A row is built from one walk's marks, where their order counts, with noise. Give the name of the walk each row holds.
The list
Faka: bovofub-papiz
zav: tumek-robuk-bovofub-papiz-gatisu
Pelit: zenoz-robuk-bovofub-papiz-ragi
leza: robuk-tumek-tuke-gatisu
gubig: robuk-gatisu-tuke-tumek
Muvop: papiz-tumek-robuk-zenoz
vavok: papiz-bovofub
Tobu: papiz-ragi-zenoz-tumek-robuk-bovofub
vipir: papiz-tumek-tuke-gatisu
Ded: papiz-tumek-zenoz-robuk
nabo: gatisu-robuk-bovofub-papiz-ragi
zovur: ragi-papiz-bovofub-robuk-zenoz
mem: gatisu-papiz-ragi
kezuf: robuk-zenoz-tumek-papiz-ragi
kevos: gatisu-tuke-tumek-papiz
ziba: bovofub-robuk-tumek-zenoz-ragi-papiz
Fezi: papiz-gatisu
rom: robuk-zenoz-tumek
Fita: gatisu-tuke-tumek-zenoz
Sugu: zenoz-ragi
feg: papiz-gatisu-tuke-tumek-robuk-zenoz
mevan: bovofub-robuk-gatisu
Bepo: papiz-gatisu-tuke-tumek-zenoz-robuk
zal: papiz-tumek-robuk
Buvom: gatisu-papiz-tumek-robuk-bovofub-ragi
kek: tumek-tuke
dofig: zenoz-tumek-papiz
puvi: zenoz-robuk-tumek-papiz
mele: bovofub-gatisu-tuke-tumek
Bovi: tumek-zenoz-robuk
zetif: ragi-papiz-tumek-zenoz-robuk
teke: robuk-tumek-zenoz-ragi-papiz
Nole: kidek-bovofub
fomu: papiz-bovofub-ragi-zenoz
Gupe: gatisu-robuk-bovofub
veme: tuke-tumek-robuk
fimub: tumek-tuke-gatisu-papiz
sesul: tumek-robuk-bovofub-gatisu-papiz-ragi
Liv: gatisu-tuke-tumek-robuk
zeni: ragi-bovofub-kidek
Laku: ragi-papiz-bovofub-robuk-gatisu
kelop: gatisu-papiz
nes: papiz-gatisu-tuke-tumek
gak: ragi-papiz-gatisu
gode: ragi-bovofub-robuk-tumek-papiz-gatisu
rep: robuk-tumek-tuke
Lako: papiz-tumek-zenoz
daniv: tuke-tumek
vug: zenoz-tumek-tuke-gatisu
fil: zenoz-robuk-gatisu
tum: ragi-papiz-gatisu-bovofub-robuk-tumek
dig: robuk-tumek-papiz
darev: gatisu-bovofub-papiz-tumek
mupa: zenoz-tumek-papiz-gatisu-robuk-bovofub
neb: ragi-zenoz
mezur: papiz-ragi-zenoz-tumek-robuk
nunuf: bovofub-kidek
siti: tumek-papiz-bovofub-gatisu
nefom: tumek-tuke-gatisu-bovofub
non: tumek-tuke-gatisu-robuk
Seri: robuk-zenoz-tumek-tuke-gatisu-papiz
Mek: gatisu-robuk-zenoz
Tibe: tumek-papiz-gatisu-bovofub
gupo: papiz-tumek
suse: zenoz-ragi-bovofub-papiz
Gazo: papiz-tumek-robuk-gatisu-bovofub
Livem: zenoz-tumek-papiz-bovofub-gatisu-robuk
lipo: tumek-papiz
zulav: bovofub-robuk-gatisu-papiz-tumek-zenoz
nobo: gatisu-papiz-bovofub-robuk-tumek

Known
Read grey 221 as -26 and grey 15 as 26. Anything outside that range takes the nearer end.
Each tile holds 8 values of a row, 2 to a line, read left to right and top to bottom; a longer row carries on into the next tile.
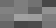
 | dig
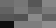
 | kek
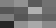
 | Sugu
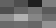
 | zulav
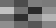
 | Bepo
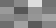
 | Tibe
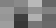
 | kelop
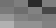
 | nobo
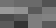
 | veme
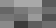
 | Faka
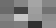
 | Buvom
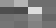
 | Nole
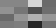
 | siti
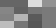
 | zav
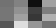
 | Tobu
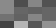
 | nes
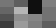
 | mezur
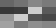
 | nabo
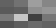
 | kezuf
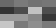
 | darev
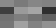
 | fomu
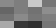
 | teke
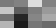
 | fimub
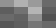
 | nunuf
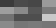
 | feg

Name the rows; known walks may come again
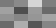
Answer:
Tibe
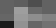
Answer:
Lako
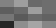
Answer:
Sugu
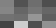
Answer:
nes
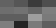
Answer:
Liv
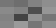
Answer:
Bovi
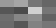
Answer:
Nole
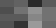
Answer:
Fita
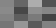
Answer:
gubig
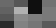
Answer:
mezur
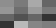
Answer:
daniv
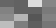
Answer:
zav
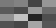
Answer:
Pelit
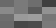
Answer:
dig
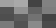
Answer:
suse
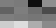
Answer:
tum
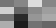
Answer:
fimub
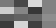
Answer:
vipir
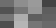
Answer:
vavok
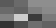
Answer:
kezuf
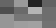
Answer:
Gupe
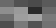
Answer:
zal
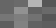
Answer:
Fezi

